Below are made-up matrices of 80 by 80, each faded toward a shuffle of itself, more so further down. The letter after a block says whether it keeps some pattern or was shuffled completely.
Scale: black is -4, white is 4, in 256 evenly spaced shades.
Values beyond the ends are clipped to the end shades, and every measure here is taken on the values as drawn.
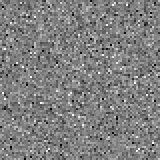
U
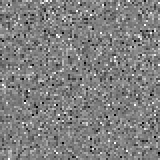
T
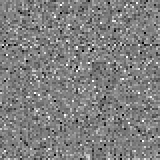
T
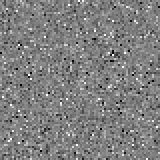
U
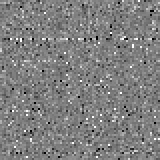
T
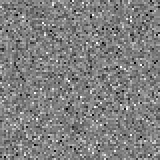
U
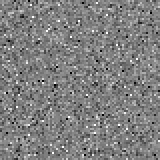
U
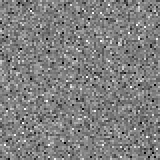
U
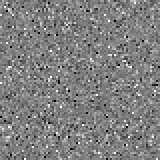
T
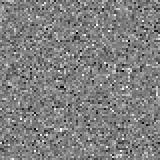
T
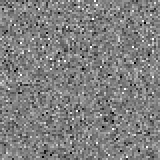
U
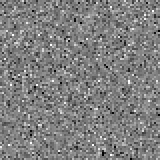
U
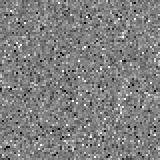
U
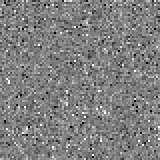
T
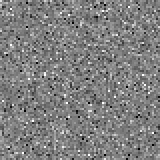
U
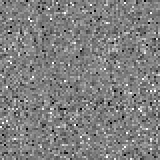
T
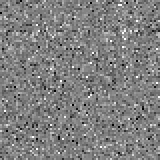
T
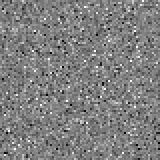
U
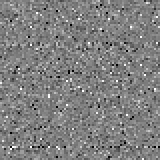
T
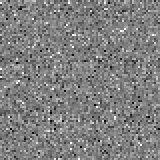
T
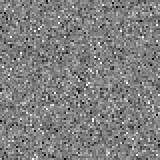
U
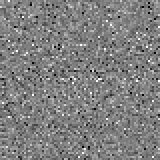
T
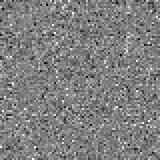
T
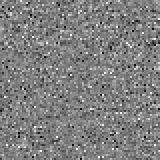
T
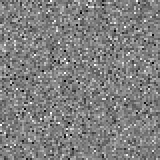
U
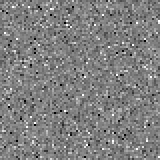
U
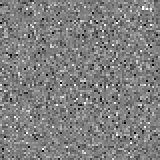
T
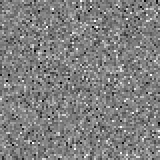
U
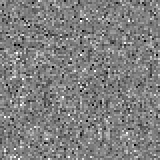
T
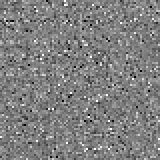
T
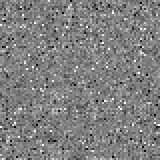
T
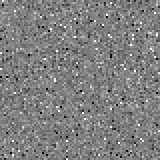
U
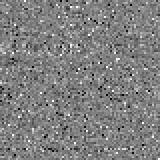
T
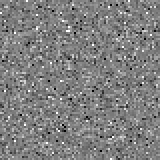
T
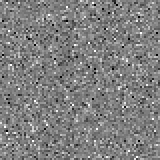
T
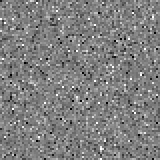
U
